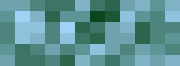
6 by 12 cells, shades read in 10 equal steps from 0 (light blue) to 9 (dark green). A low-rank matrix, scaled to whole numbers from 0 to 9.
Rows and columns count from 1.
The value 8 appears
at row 2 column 8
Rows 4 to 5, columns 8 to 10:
3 3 7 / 3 5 3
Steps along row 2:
down up up down same up down down up up down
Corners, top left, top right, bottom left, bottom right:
3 2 3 2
